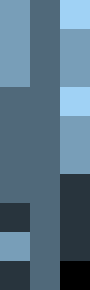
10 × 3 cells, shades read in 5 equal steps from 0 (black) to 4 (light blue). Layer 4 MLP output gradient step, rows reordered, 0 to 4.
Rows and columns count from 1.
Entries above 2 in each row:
2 2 2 1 1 1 0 0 1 0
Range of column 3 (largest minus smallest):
4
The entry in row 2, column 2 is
2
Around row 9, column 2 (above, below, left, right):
2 2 3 1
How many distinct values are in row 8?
2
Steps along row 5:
same up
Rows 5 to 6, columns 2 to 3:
2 3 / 2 3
